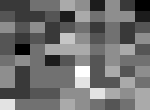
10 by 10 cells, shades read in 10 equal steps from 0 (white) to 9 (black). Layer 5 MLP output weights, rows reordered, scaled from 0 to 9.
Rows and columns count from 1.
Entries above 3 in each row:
9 9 10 9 6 10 8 8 7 7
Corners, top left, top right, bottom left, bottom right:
7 9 1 3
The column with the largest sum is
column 2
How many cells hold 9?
2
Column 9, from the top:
7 4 7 7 3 5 6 3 4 5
